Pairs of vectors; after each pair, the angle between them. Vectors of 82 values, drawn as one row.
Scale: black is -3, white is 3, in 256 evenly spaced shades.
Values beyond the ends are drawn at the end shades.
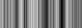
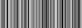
partly aligned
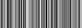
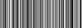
partly opposed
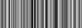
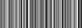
partly aligned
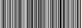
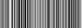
orthogonal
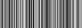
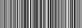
partly opposed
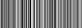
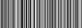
nearly parallel
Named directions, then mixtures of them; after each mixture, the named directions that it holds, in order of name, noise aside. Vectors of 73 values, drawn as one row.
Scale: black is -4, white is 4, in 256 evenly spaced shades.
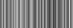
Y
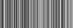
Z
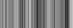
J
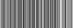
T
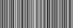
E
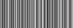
E, T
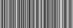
E, T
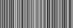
E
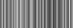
Y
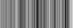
J, T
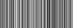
E, Y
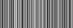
E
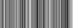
J, Z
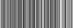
T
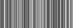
Y, Z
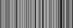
E, T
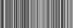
Z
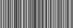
E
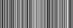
E, J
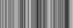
J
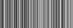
Z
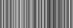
Y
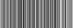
T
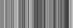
J, Y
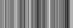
J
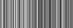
Y, Z
